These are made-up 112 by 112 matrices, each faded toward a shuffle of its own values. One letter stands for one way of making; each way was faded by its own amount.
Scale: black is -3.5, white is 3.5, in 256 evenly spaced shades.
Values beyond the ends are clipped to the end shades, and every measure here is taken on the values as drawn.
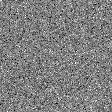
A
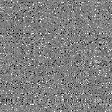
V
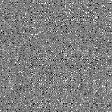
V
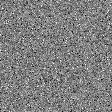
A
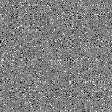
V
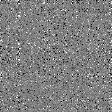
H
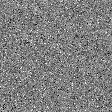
A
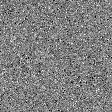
A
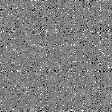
H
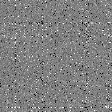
H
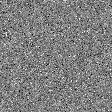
A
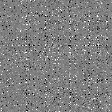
H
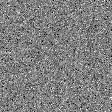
A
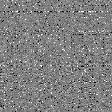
V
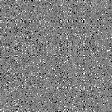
V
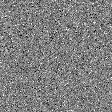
A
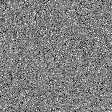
A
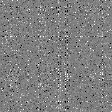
H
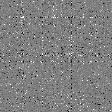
H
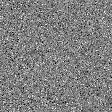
A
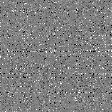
H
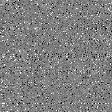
V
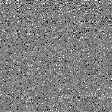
V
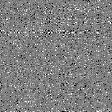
V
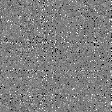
H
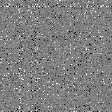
H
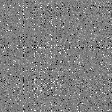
H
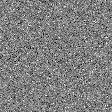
A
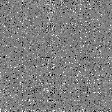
H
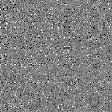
V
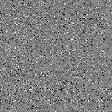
V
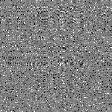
V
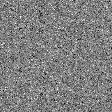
A
